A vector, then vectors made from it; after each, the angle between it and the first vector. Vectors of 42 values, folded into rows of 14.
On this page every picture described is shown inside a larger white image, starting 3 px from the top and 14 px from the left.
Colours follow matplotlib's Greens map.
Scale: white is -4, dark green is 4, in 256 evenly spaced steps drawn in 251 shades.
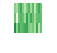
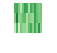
nearly opposite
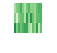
nearly parallel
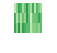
partly aligned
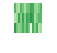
partly aligned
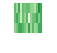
orthogonal
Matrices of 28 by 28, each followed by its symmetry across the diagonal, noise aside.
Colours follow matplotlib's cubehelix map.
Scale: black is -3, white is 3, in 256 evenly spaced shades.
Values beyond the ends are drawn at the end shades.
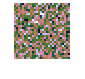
neither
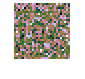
neither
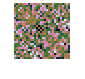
symmetric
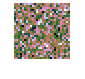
antisymmetric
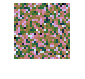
antisymmetric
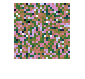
neither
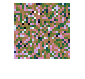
antisymmetric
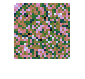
symmetric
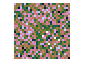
symmetric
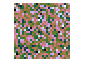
antisymmetric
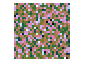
neither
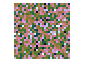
antisymmetric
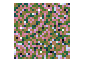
symmetric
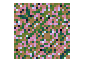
symmetric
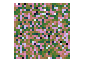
neither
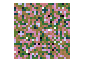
antisymmetric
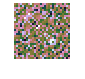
symmetric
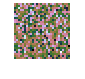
neither
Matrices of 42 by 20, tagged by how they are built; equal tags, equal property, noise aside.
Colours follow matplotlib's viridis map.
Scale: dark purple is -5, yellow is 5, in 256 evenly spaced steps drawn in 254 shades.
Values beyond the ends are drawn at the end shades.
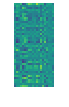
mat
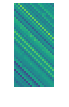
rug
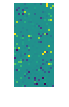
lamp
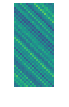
rug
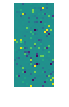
lamp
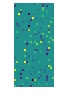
lamp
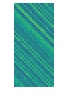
rug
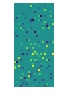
lamp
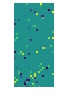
lamp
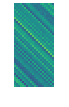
rug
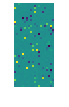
lamp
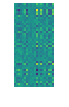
mat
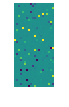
lamp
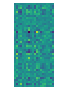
mat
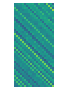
rug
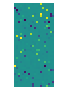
lamp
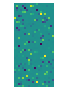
lamp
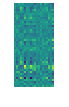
mat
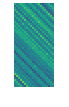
rug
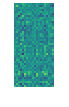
mat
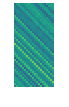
rug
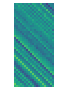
rug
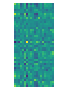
mat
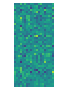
mat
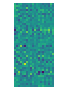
mat
